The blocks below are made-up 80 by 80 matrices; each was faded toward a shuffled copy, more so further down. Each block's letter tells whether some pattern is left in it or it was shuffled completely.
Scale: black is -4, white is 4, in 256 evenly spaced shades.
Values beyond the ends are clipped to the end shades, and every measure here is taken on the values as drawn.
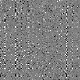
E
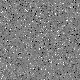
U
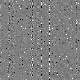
E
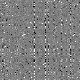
E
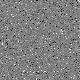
U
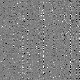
E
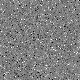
U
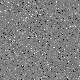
U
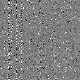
E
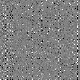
E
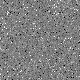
U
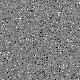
U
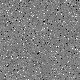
U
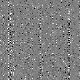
E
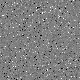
U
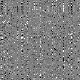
E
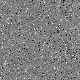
U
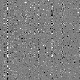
E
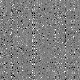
E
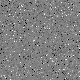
U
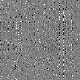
E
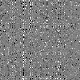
E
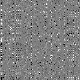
E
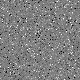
U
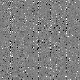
E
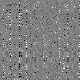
E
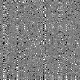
E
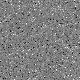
U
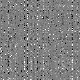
E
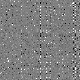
E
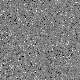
U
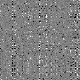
E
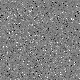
U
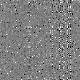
E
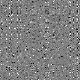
E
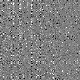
E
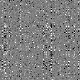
E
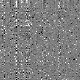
E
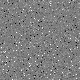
U
